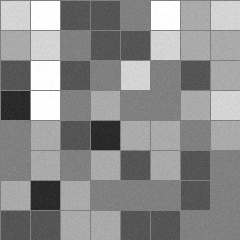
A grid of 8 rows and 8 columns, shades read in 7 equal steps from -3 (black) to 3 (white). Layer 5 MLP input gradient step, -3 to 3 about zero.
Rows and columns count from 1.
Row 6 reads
0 1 0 1 -1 1 -1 0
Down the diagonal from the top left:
2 2 -1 1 1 1 -1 0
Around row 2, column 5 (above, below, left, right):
0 2 -1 2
